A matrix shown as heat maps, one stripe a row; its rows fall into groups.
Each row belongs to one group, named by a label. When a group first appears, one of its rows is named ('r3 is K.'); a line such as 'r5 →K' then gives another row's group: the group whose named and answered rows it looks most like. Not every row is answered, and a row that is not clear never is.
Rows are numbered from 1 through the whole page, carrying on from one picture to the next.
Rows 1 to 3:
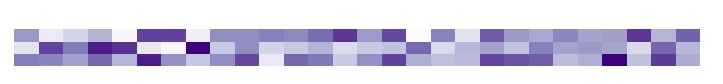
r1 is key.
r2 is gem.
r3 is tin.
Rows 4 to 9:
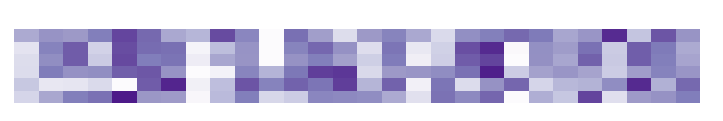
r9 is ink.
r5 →ink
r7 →ink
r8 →key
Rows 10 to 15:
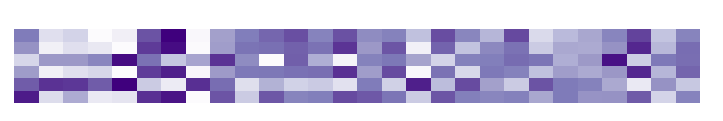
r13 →key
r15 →key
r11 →key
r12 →tin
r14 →gem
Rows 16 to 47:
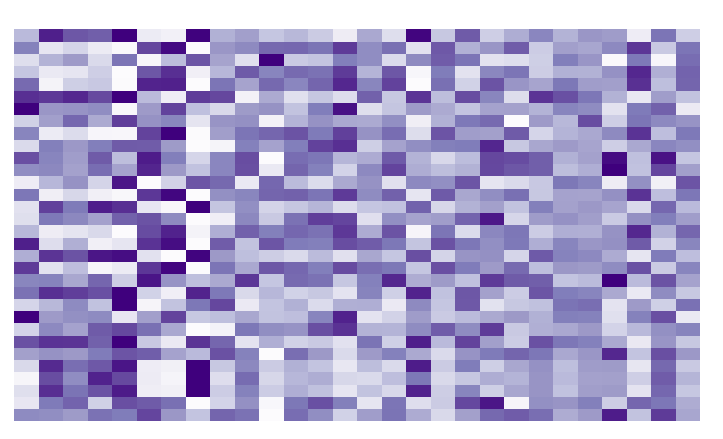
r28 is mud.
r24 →key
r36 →tin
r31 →ink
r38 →mud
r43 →gem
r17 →key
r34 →gem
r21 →gem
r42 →tin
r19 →key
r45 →gem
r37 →gem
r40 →ink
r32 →key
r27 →tin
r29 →key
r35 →key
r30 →gem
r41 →gem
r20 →key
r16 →gem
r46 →ink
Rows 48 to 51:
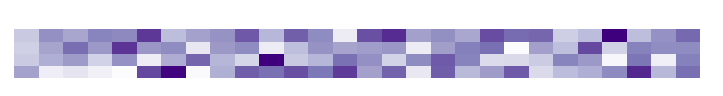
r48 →tin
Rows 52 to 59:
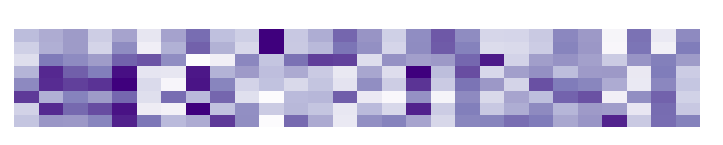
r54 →ink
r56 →gem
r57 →mud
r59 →tin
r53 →mud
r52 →mud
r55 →gem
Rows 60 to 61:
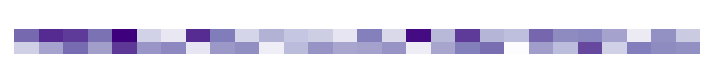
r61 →ink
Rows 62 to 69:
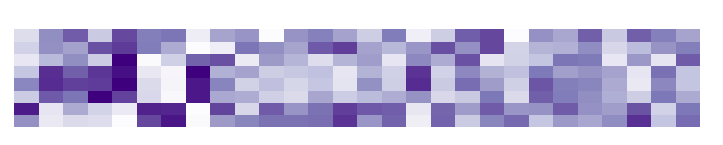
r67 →gem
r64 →mud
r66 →gem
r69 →key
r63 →ink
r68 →key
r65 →gem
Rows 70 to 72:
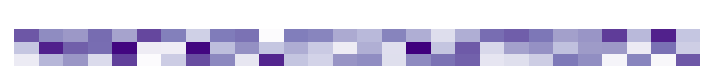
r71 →gem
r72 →mud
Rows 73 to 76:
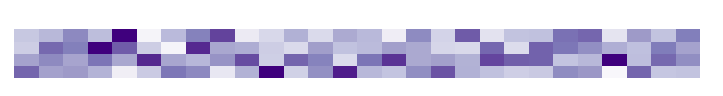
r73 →mud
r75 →tin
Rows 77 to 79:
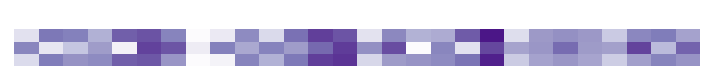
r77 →ink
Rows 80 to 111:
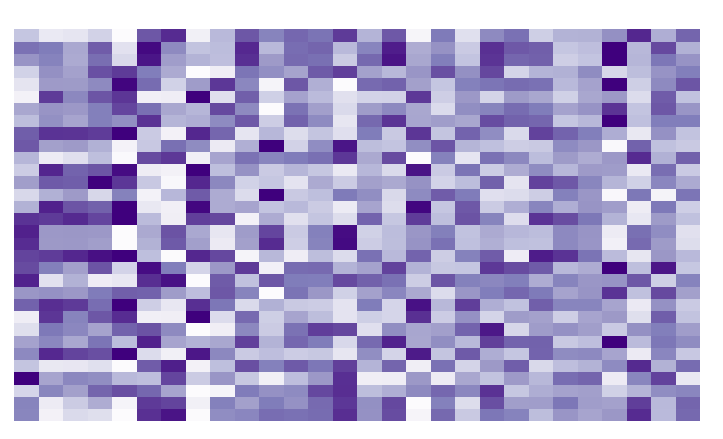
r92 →gem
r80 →key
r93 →mud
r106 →gem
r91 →gem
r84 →tin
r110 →key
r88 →gem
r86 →tin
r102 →gem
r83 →ink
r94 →gem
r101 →tin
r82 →tin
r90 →key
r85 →gem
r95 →gem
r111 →key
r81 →tin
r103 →gem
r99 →tin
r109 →ink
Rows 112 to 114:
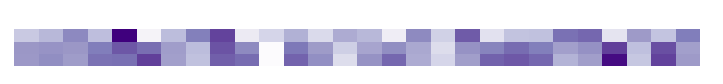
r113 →tin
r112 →mud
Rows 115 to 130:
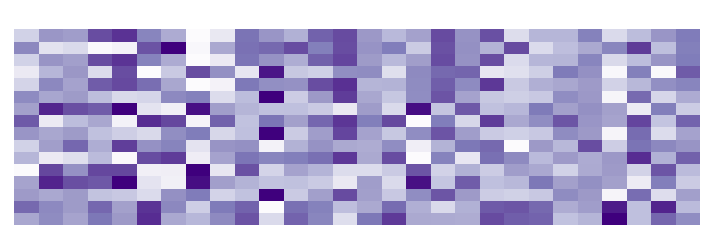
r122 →key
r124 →ink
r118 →mud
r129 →tin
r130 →tin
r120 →mud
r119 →ink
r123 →mud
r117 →ink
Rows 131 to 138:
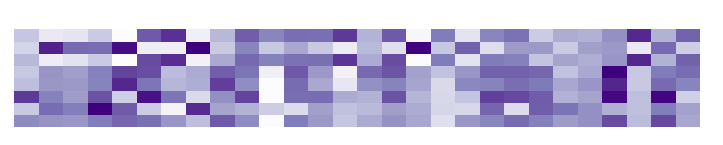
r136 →tin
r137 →gem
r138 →tin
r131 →key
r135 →tin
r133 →key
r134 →tin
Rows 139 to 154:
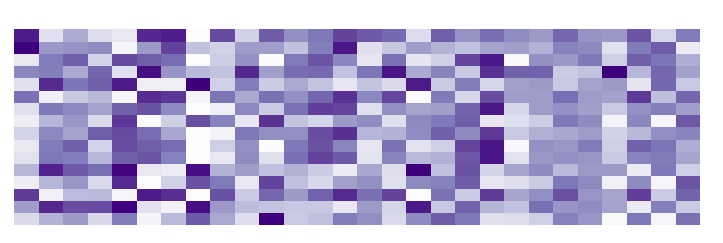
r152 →key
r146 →mud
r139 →key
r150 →gem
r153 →gem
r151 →mud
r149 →ink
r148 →ink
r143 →gem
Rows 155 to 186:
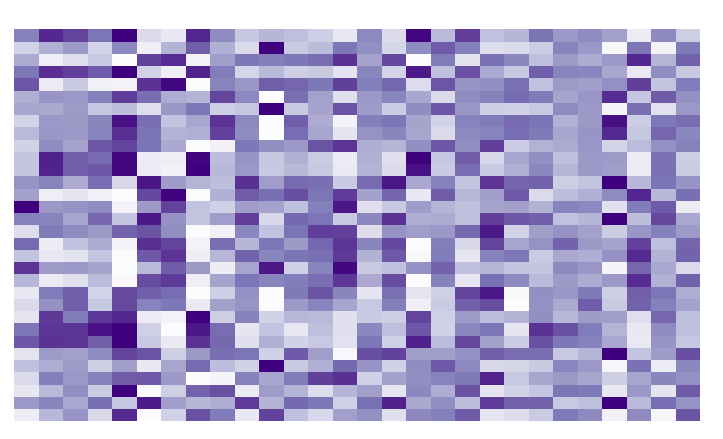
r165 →gem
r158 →gem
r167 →tin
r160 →tin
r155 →gem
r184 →mud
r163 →tin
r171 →ink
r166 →gem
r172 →key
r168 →key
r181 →tin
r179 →gem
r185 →tin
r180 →gem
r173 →key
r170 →tin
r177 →ink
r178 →gem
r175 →key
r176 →ink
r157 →key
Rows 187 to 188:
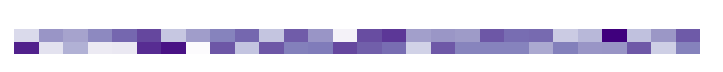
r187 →tin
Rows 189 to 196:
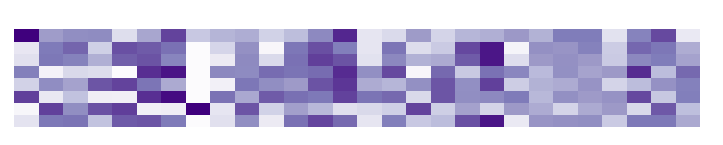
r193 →ink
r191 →ink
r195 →gem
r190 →ink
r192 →key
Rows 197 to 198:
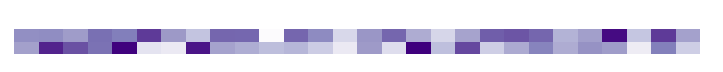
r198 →gem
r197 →tin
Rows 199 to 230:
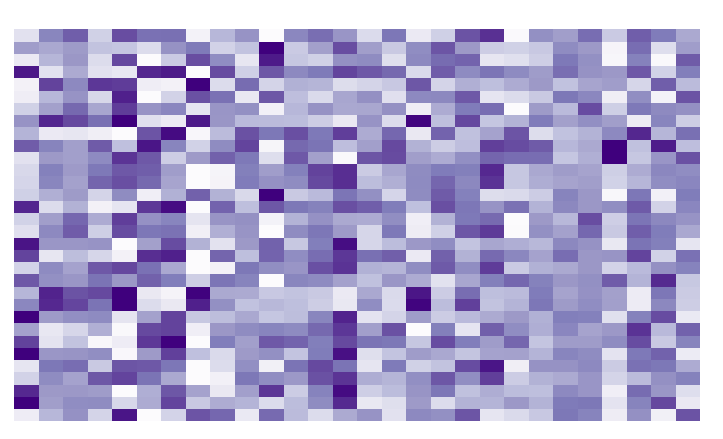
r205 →ink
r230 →mud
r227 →ink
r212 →mud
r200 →mud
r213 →key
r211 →ink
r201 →mud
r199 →ink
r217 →key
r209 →tin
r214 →ink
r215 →ink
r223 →key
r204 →mud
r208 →tin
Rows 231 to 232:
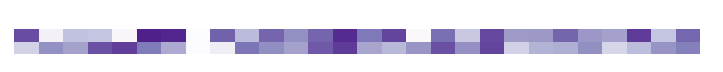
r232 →ink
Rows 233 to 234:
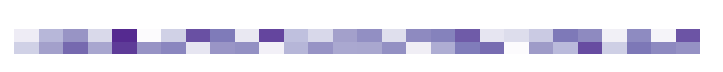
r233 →mud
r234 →ink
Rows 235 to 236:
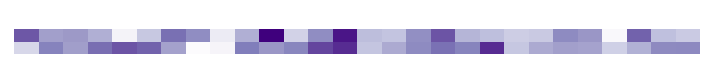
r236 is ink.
